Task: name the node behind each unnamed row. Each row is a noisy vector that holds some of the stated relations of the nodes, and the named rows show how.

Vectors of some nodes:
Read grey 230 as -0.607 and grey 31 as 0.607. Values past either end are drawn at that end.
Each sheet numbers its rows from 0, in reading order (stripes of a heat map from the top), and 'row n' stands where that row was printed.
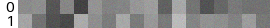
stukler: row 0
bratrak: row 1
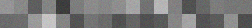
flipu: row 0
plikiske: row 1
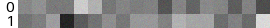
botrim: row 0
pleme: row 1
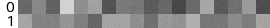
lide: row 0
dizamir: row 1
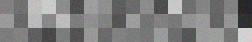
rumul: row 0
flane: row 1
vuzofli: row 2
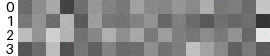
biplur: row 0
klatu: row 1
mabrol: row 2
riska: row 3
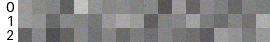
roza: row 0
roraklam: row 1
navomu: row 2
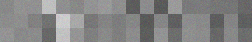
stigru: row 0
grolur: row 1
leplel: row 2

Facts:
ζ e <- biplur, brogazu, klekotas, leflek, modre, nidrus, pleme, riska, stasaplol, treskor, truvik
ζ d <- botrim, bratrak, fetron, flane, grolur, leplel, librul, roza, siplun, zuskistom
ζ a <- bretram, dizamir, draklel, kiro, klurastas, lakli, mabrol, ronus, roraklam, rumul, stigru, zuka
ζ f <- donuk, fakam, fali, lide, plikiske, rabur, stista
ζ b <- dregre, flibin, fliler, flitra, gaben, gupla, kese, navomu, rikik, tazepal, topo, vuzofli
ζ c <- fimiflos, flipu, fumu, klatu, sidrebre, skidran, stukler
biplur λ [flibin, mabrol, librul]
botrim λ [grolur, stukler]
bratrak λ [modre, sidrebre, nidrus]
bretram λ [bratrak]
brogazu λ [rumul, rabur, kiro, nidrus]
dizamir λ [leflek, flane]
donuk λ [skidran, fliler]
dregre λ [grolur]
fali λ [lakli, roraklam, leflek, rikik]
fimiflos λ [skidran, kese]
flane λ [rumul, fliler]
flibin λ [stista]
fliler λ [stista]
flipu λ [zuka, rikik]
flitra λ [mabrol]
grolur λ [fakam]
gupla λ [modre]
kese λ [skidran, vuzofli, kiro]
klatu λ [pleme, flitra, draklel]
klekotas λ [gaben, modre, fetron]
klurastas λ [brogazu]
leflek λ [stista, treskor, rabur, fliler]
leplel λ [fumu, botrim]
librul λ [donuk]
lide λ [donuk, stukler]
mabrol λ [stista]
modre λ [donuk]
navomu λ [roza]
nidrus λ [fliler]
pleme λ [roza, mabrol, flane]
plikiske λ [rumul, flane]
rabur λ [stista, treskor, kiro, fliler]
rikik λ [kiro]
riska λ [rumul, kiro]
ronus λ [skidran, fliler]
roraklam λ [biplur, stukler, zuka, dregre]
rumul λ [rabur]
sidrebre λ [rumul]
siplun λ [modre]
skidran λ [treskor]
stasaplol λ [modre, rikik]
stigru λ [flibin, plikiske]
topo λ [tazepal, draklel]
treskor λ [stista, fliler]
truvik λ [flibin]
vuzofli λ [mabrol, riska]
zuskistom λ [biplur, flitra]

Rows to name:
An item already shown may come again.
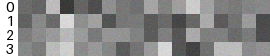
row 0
brogazu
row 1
lide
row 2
kiro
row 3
fliler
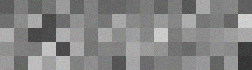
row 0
rikik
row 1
biplur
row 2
librul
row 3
skidran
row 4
flane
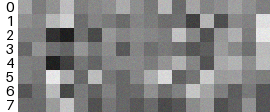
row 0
ronus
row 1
stista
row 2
dregre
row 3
flitra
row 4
gupla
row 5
treskor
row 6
riska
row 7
plikiske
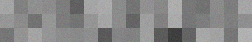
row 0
dizamir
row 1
bretram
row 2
flibin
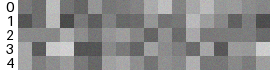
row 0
nidrus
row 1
riska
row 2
klurastas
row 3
rabur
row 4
dizamir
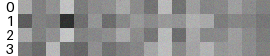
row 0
ronus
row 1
stasaplol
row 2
ronus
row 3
nidrus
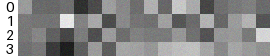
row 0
sidrebre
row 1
donuk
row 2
vuzofli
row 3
modre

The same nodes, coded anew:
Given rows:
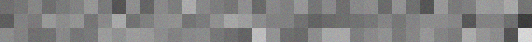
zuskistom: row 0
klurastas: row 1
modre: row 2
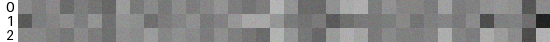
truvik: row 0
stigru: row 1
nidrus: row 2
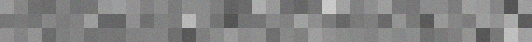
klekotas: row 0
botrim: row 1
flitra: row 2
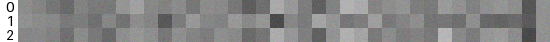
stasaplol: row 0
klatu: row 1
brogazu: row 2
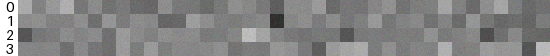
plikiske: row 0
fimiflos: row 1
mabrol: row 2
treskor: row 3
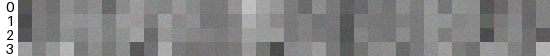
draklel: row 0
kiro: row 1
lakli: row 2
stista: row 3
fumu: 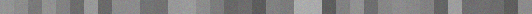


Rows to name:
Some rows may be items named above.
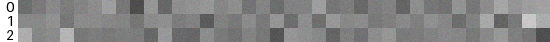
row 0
flane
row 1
fliler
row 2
lide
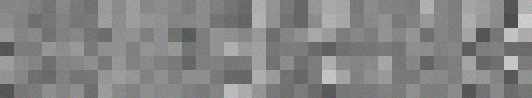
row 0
nidrus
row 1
modre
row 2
tazepal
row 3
rumul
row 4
gupla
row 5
klekotas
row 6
mabrol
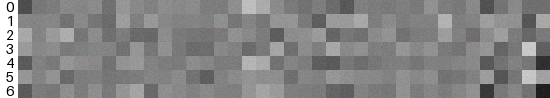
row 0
mabrol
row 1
treskor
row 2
plikiske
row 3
dregre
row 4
ronus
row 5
flitra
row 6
roraklam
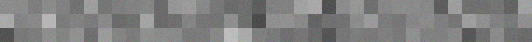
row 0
stukler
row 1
donuk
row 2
mabrol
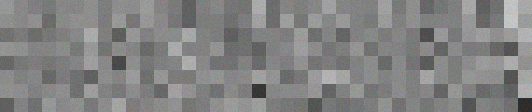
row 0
gaben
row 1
rikik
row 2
fetron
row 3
sidrebre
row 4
librul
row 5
pleme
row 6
skidran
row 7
bretram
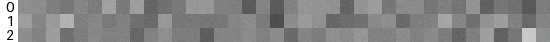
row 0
flipu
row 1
rabur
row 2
flibin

